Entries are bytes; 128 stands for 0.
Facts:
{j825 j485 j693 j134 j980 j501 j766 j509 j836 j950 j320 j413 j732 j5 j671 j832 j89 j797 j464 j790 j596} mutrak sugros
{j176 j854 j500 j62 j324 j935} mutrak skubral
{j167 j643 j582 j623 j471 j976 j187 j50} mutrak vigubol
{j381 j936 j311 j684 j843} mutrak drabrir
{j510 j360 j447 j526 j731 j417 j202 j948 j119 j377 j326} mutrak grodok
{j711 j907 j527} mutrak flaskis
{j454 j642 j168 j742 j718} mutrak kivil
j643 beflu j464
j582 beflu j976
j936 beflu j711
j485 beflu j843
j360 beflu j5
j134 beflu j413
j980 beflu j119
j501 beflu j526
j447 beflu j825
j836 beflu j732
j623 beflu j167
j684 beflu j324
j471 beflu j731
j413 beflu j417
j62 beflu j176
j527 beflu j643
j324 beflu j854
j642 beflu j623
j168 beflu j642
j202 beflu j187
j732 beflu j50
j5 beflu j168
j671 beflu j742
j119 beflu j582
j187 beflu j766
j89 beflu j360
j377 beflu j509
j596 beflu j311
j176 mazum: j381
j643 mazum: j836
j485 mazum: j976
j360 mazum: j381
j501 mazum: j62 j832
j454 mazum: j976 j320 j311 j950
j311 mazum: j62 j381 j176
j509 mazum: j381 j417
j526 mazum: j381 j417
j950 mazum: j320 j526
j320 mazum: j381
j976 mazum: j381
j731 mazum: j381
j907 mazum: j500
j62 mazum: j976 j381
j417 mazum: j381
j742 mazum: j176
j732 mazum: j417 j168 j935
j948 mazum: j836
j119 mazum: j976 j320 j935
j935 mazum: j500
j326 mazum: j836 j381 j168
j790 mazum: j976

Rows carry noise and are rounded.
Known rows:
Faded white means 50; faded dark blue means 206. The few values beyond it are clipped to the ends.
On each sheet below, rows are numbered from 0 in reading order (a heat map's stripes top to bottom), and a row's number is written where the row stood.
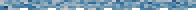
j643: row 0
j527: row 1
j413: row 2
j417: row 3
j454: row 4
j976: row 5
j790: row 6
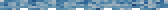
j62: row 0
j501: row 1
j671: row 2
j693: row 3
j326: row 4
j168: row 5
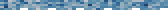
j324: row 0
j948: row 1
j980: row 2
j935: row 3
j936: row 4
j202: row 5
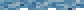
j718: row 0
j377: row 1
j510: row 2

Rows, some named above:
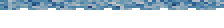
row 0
j684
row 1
j360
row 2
j134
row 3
j464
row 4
j643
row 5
j582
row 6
j360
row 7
j790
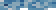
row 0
j907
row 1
j471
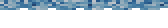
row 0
j168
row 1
j360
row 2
j381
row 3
j732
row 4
j168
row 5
j742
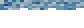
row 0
j119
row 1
j417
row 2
j320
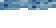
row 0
j485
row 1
j509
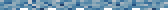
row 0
j176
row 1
j642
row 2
j500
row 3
j854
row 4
j500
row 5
j526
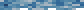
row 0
j485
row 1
j134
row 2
j5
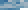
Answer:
j832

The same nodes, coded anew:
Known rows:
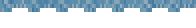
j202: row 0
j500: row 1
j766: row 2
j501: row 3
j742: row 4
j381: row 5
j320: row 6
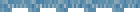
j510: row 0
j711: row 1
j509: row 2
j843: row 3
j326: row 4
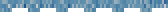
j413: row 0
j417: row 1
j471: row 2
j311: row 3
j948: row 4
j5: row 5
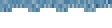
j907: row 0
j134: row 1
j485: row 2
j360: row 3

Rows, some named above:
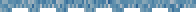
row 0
j980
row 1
j168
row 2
j642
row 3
j5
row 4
j464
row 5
j326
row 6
j643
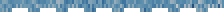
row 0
j501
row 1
j527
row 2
j623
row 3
j732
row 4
j62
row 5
j935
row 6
j413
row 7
j119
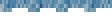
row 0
j324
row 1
j176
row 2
j62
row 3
j324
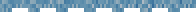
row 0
j501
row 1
j980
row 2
j167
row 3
j731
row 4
j134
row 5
j976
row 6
j526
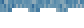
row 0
j50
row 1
j836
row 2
j89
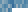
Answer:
j62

